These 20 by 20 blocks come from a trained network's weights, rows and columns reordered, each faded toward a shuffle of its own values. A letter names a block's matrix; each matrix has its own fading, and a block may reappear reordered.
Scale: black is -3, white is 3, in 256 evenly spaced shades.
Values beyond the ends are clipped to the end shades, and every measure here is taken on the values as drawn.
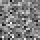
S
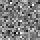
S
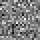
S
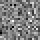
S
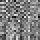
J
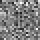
J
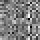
J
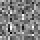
J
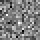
S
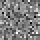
S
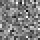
S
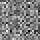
J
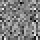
J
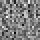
J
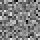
J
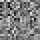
J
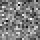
S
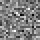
S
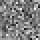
S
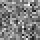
S
